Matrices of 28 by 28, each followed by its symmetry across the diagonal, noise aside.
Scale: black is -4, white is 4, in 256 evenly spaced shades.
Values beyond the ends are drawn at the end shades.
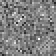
symmetric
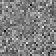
symmetric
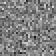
neither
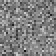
neither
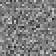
neither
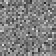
antisymmetric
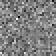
antisymmetric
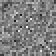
symmetric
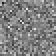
symmetric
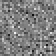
antisymmetric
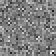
symmetric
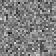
neither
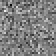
antisymmetric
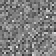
symmetric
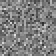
neither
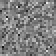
antisymmetric
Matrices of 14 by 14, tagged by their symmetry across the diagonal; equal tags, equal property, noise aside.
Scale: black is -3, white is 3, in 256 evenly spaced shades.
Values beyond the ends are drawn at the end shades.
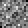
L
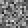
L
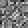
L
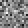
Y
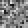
L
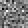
Y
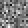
Y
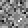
L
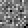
L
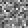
Y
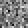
Y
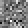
Y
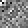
L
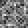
L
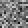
Y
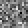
Y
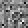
L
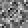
L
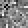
L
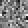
Y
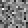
Y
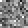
Y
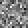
Y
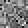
L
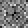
L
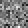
Y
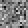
Y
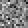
Y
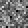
L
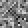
L
